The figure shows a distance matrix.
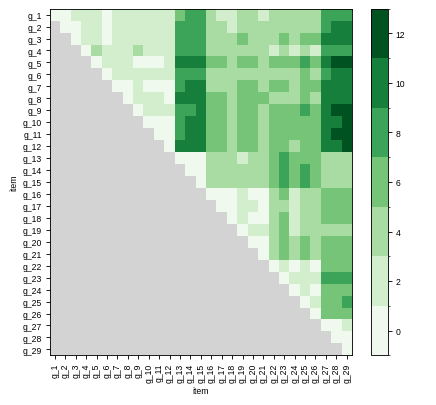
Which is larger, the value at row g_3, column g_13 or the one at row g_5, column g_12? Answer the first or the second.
the first
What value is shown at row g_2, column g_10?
2
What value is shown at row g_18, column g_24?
2
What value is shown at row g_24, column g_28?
6
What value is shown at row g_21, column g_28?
6
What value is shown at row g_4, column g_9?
4
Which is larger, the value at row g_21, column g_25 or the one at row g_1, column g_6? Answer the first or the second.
the first
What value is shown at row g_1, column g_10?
2
